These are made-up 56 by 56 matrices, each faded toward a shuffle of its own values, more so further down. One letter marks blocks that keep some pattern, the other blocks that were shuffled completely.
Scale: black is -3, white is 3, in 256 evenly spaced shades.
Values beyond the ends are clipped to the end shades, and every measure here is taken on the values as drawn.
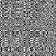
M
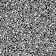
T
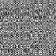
M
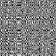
M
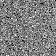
T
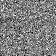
T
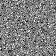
T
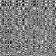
M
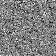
T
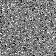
T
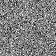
T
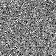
T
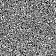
T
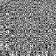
M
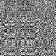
M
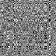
M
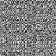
M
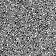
T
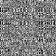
M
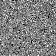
T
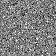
T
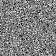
T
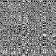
M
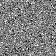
T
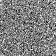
T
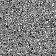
T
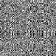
M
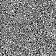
T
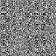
M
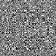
M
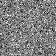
T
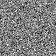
T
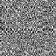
M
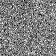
T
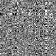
M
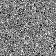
T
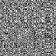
M
